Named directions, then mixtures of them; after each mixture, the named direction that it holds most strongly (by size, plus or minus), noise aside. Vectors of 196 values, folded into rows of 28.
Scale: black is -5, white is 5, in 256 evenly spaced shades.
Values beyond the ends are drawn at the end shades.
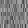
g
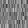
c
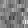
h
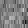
h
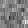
h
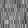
g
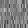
g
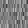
c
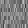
g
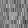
c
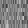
c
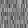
g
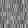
g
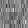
c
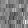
h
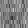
g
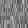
g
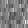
h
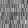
c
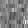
h
